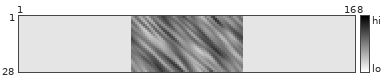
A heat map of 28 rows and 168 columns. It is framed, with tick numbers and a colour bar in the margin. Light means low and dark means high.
It is made of 1 by 3 panels. Panel 1,1: very low, flat. Panel 1,2: middling, slanting down to the right, strong in contrast. Panel 1,3: very low, flat.
